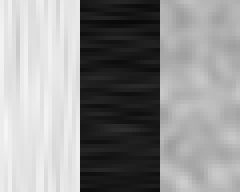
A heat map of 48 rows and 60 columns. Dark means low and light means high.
The table splits into one row of 3 panels. Panel 1,1: very high, streaked downward, faint in contrast. Panel 1,2: very low, streaked across, faint in contrast. Panel 1,3: high, blotchy, faint in contrast.
